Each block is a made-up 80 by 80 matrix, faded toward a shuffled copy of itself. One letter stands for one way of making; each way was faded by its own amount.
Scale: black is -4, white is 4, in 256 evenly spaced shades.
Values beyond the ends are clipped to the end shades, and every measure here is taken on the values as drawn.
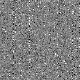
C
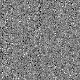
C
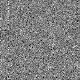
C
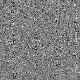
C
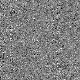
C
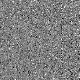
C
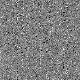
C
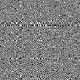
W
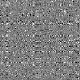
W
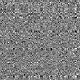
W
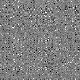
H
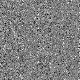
C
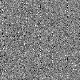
C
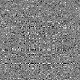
W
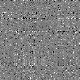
H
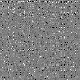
H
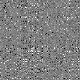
H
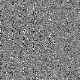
C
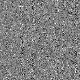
C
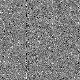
C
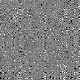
H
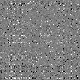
H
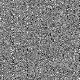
C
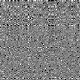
W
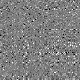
H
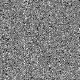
C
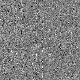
C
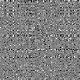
W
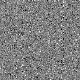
C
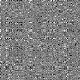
W
